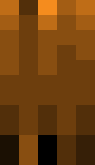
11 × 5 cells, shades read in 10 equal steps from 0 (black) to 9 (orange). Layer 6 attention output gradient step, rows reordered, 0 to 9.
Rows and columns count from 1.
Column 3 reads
9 7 5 5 5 4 4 3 3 0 0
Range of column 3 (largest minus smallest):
9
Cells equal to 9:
1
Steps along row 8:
up down up down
